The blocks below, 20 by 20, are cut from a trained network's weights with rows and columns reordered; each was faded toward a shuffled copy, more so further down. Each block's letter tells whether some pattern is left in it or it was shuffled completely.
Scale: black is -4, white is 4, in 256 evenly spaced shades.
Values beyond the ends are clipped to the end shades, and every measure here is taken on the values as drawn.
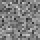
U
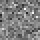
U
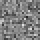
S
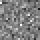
U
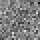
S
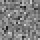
U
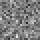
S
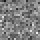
U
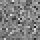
S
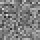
U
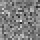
U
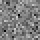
U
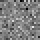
S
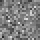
U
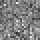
U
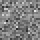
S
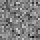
U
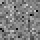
U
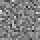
U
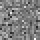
U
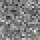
U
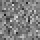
S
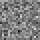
S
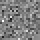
U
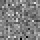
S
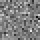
U
